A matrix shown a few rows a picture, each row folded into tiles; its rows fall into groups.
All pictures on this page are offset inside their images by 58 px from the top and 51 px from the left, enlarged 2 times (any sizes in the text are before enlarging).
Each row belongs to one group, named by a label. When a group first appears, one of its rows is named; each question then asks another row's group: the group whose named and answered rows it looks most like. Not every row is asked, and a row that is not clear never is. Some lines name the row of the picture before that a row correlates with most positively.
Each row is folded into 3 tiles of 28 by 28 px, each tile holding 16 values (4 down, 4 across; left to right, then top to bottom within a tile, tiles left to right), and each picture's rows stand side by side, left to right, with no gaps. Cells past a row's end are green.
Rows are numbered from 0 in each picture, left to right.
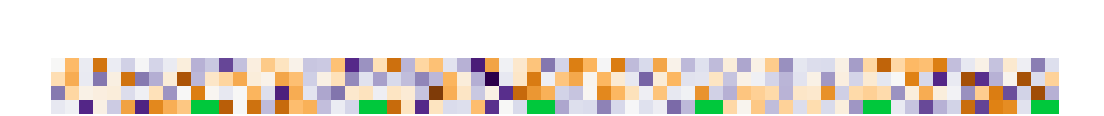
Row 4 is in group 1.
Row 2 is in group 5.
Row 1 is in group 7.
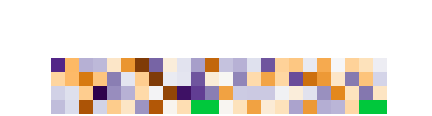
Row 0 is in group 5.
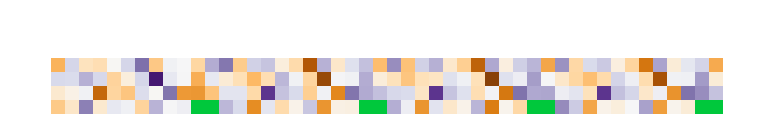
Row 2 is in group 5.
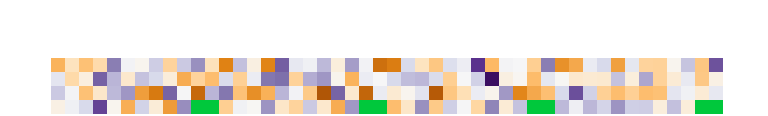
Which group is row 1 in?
1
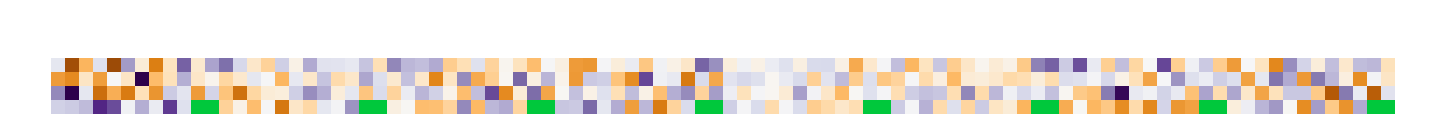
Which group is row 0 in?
7
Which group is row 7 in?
1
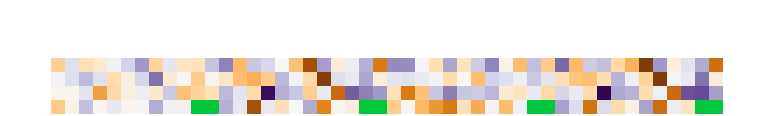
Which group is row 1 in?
5
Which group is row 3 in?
5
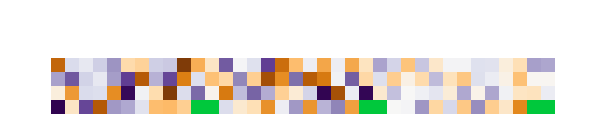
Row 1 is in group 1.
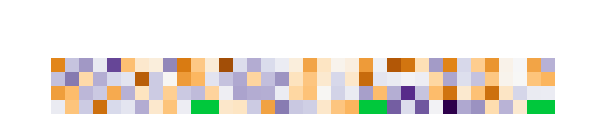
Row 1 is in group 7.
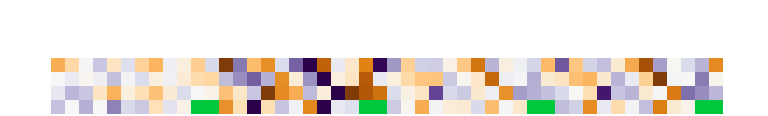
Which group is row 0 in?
7
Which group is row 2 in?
5
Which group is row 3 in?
5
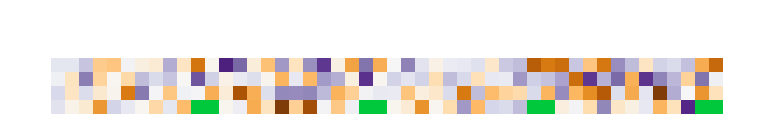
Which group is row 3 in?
1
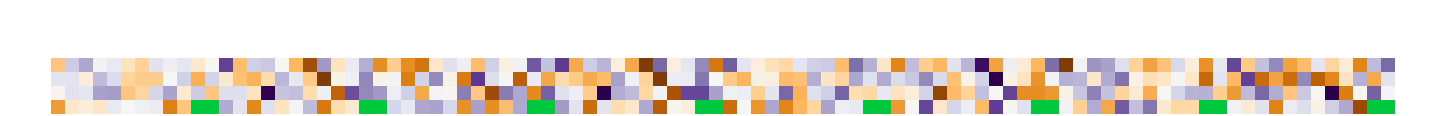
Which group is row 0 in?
7
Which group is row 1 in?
5
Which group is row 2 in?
1
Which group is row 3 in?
5
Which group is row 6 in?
7
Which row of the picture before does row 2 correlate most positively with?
3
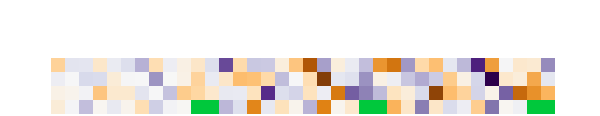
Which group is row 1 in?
5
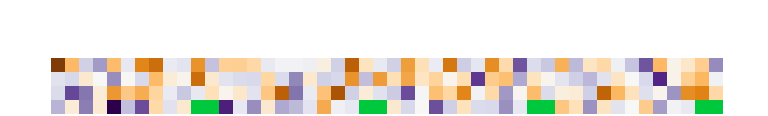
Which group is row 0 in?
7
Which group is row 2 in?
7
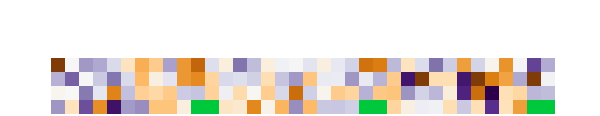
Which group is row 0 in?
7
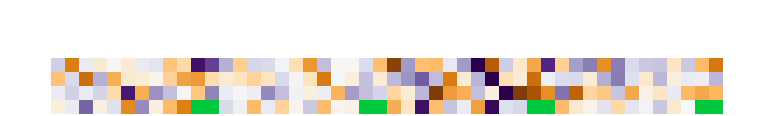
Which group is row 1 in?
5
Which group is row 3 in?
1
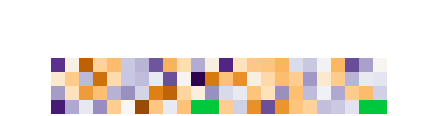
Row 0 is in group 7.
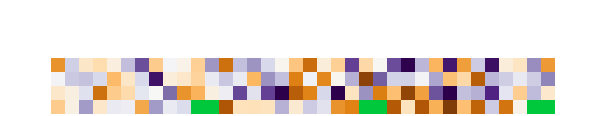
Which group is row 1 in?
7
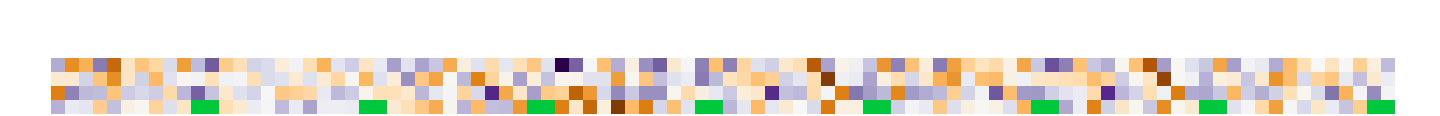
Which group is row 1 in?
7
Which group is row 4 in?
5
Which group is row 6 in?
5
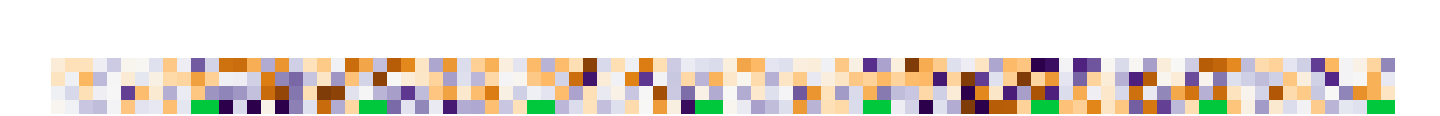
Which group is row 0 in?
1
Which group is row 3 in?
1
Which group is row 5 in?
1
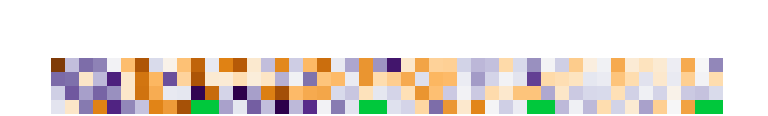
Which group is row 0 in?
7
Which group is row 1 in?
7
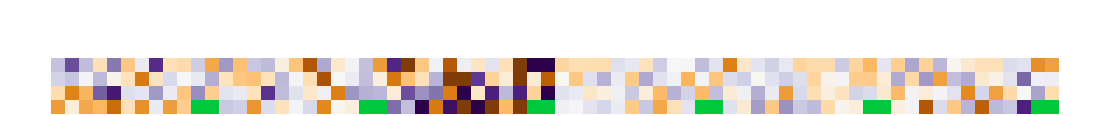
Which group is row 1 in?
5
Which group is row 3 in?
1
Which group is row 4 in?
7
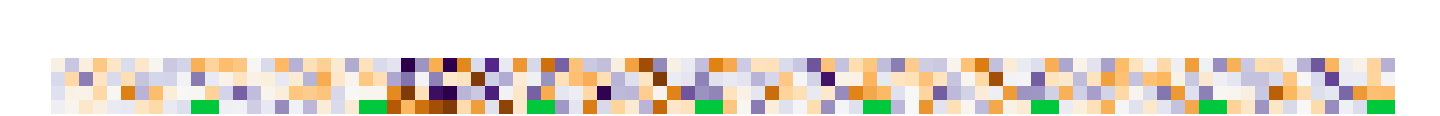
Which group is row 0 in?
1
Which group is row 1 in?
7
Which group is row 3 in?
5
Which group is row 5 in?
5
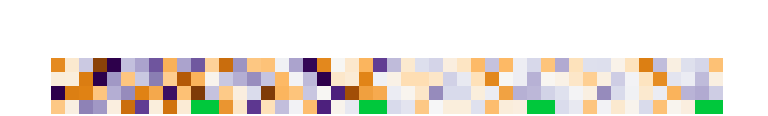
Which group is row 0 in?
1
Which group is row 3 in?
5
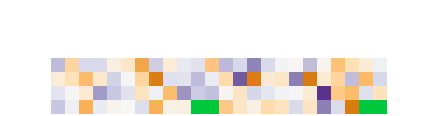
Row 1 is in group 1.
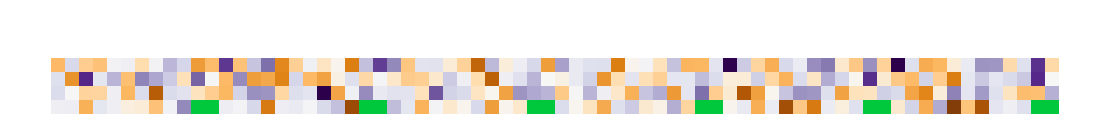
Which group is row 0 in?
1
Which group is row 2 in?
5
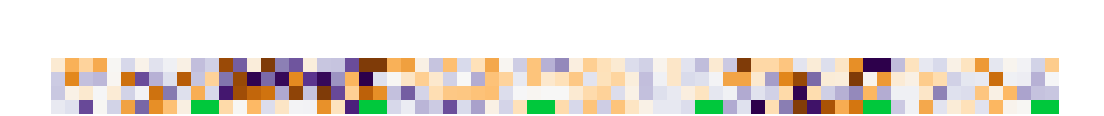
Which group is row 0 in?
1
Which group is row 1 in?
1
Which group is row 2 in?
7
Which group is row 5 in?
5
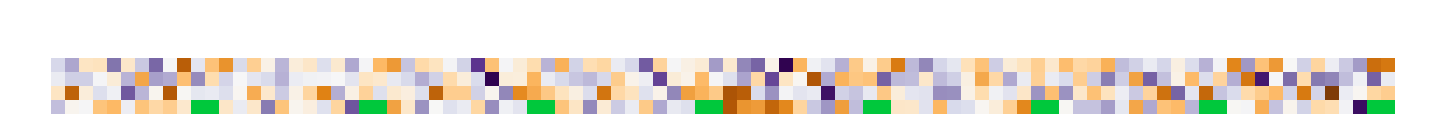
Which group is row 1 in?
1
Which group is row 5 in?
7
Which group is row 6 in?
1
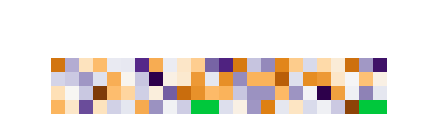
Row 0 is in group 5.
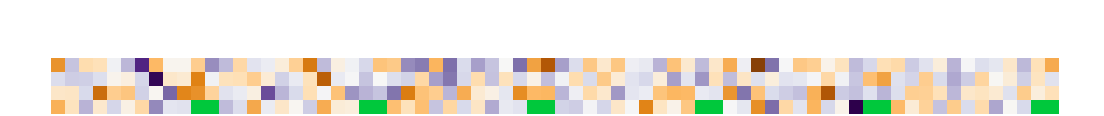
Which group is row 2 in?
1
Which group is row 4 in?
1
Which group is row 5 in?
1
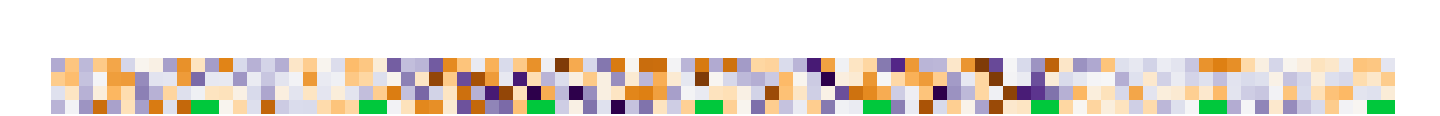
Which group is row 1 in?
7
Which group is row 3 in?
7
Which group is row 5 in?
5
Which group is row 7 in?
7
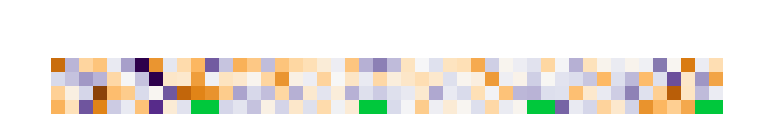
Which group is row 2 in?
5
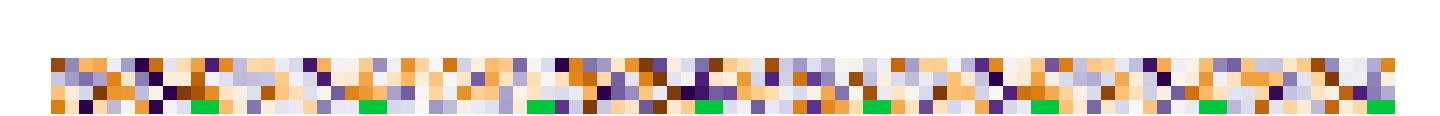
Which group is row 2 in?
7
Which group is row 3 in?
5
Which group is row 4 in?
1
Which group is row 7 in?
5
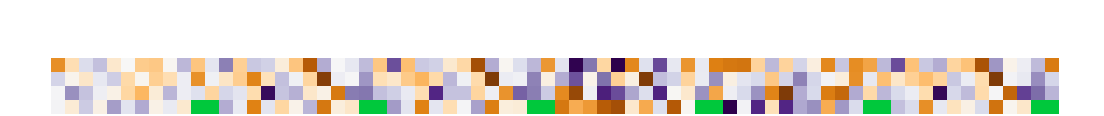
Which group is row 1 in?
5
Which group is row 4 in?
7
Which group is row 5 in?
5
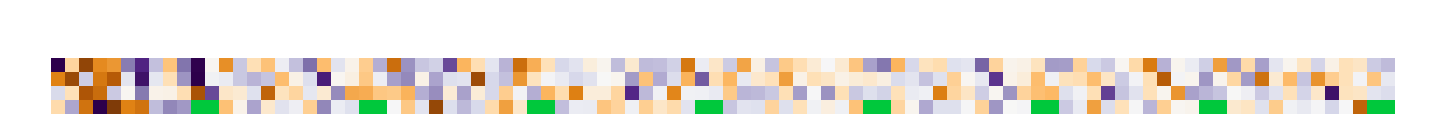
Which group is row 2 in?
7
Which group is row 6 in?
5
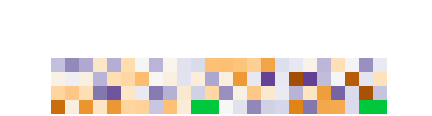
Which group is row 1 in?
1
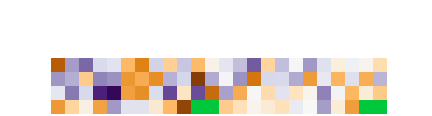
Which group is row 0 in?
7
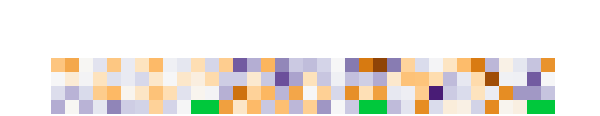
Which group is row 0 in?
7
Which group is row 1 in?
1
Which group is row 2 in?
5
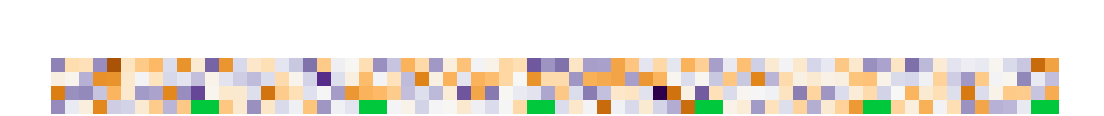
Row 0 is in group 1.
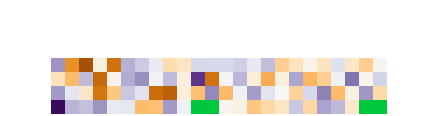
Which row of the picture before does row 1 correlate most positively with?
3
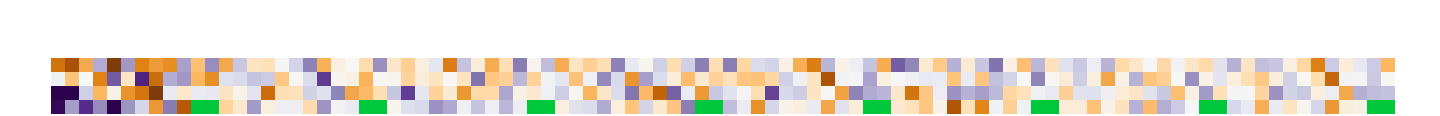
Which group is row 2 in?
7
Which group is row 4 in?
5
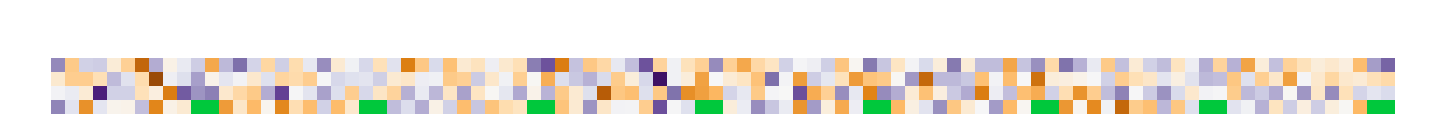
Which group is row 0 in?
5
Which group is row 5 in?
1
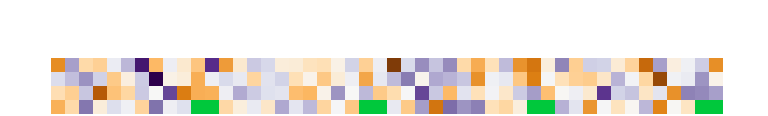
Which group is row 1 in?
7
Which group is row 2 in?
7
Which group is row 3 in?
5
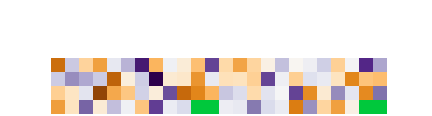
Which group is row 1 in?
1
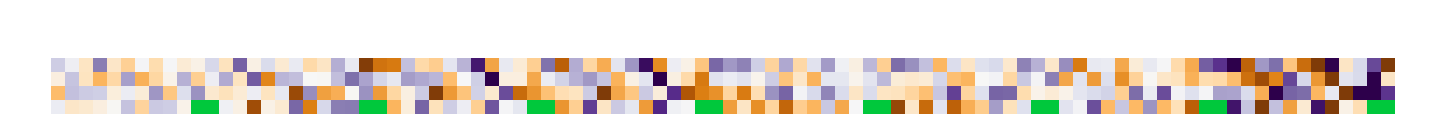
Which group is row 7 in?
5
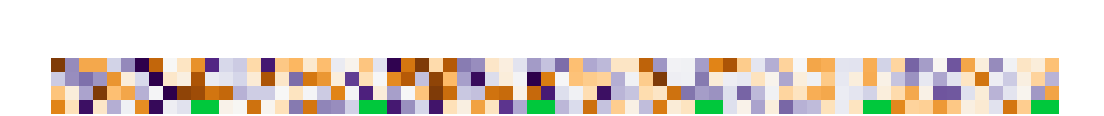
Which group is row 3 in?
5
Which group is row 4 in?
7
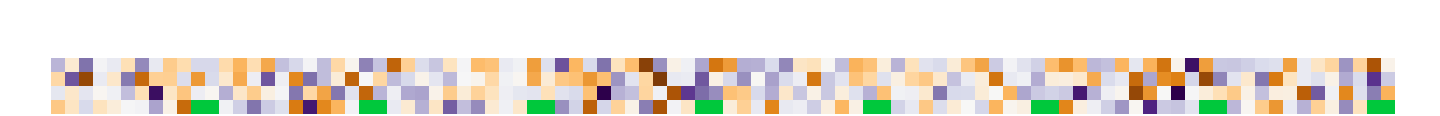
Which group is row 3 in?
5
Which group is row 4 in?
7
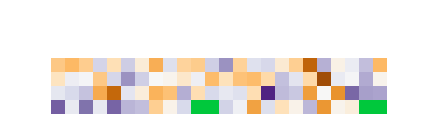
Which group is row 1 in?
5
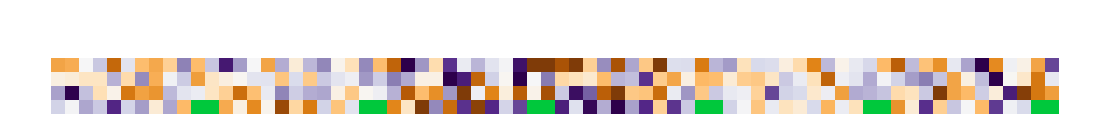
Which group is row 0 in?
7
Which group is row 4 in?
5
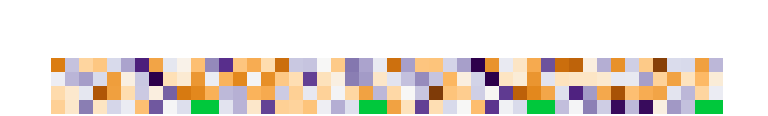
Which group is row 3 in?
7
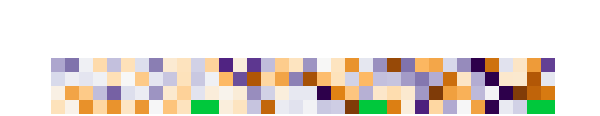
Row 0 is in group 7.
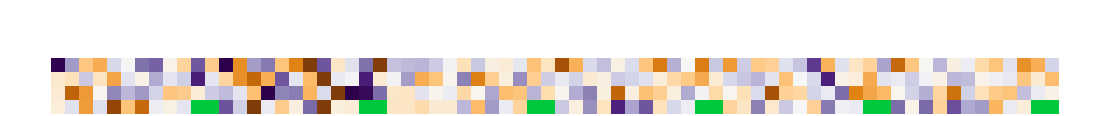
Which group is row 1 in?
5
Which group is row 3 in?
7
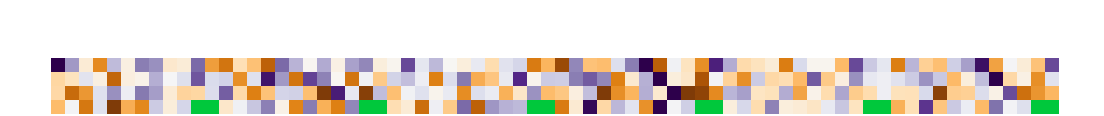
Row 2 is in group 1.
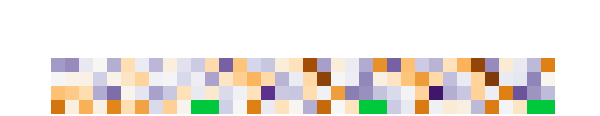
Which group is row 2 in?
5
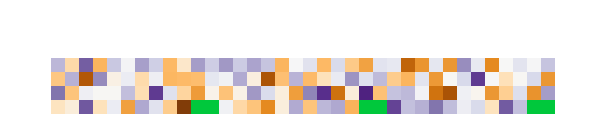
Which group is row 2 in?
7
